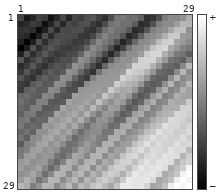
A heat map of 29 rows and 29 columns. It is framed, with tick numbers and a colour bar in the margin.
The top left is the ninth with the lowest average. The grain runs diagonally up to the right. There are no lone odd cells. Neither half mirrors the other. Values rise toward the bottom right. The ninth with the highest average is the bottom right.
